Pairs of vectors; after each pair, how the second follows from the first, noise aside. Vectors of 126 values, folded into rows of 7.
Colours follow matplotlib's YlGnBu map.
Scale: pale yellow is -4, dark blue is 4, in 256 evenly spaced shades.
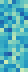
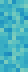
shrunk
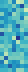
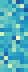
negated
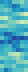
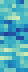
reversed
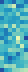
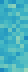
shrunk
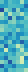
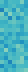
shrunk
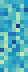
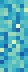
negated
